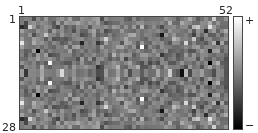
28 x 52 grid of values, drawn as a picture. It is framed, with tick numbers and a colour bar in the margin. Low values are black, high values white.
Histogram: heavy tails on both sides. Odd rows or columns: none. Mirror symmetry: top to bottom. Slope: none. Average level on the scale: 50%. Grain: fine.
